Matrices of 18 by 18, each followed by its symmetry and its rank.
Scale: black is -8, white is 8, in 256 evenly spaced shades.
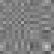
symmetric, rank two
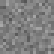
antisymmetric, full rank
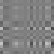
neither, rank one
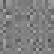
neither, rank three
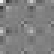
symmetric, rank two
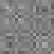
symmetric, rank three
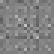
symmetric, rank three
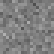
antisymmetric, full rank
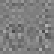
neither, rank three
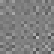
symmetric, rank three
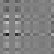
neither, rank one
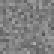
antisymmetric, full rank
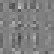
neither, rank three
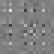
symmetric, rank two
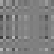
neither, rank one
